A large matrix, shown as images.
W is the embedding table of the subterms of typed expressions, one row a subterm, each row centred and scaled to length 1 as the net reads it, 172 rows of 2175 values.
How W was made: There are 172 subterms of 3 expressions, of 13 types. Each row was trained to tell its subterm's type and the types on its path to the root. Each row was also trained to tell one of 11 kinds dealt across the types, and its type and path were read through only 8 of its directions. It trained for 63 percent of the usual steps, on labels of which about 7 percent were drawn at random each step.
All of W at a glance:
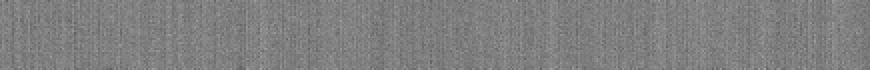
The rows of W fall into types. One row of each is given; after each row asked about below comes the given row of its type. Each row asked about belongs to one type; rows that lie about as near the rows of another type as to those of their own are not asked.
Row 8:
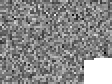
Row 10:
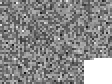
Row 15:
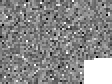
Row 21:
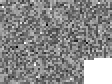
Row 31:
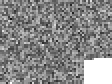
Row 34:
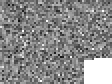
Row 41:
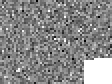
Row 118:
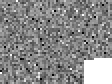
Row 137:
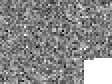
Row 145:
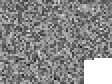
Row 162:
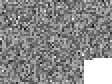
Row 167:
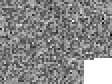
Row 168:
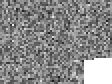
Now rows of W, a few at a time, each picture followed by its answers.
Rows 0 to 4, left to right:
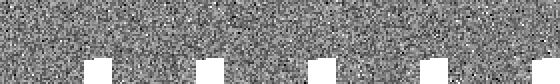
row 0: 21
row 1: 34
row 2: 31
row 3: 34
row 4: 15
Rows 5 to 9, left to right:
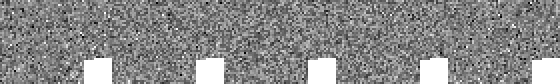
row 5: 168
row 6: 168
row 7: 145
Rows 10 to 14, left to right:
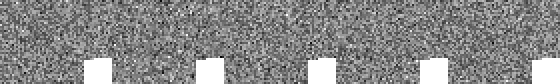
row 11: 137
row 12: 118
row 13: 15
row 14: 118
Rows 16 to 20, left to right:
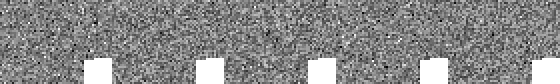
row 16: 168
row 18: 118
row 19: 8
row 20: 21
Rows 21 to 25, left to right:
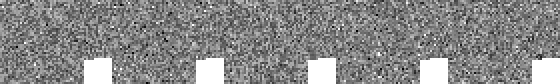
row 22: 168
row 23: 31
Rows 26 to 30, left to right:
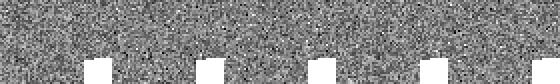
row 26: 31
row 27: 8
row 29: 31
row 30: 145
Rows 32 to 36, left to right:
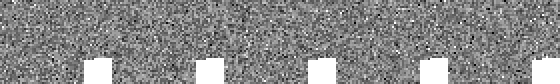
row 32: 21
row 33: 167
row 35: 15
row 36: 118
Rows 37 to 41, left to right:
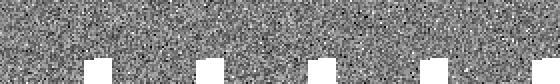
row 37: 167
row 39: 118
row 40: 41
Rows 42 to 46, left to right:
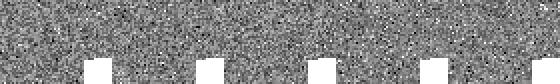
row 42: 41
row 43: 31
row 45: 41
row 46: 8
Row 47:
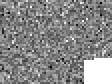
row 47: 118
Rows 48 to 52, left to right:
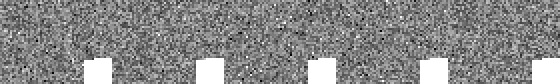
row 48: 31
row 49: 145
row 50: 21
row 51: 21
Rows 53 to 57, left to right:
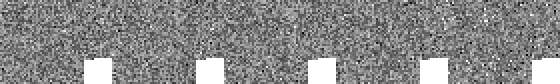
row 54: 118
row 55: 10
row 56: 31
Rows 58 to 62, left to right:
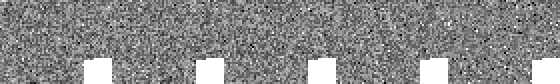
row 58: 31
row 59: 34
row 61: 34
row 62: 8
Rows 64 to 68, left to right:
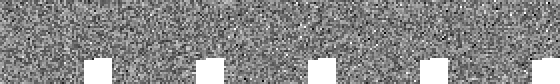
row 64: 167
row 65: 15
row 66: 162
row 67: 168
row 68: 118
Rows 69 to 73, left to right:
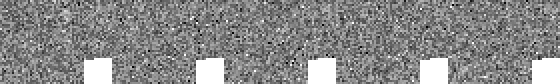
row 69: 31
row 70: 137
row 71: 137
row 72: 162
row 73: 137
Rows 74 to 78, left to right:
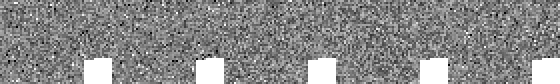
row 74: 162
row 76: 15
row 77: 162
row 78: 34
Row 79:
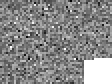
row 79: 145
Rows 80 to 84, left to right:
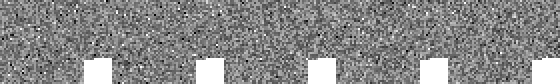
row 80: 162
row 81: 41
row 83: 137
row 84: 41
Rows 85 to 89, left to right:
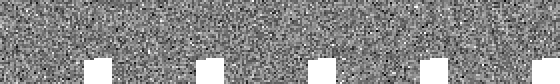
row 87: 10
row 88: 168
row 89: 34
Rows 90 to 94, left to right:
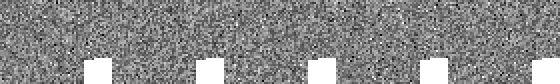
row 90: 10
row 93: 21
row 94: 10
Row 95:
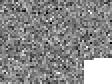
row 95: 137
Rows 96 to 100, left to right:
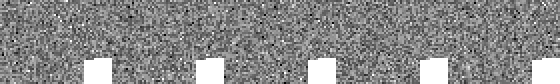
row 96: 31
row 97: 31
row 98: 8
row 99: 10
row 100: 145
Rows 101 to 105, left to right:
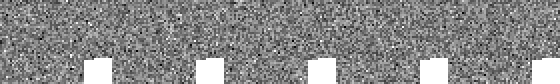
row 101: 8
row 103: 15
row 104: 168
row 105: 167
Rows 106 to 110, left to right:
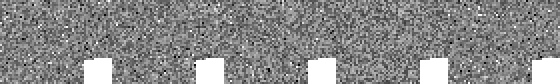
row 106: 15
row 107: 137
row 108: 10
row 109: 10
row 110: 8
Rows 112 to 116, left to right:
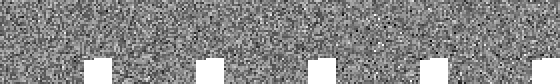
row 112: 118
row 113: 41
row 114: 167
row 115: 15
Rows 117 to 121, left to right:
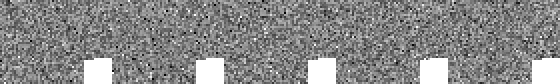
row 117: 167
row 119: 118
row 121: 162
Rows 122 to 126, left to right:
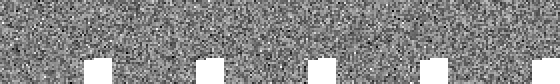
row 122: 34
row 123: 15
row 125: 21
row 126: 145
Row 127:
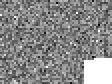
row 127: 21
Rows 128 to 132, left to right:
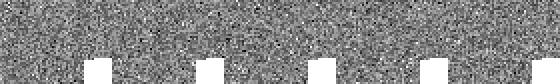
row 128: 21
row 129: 41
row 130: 145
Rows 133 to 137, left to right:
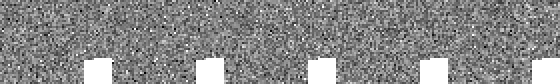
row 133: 31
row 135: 41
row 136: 15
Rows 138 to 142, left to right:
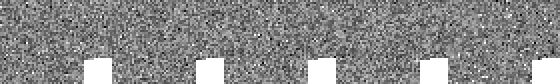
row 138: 15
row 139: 10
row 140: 34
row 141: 167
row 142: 8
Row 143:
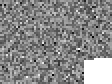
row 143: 118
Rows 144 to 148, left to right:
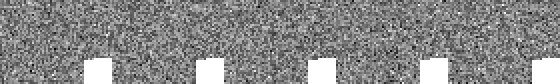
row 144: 168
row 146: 162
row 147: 168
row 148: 145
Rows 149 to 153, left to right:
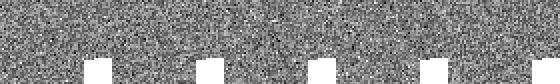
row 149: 21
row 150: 15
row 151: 167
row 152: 34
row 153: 162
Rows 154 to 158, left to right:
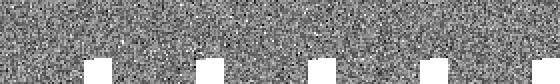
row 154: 118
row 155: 15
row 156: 145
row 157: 41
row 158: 145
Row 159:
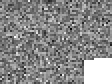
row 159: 145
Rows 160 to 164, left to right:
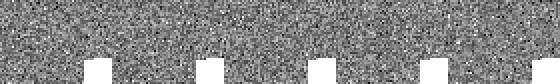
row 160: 145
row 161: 21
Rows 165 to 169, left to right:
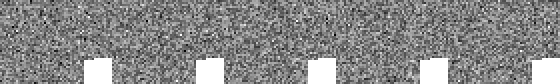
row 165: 168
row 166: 167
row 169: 8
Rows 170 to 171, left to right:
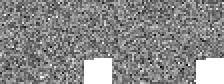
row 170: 145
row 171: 8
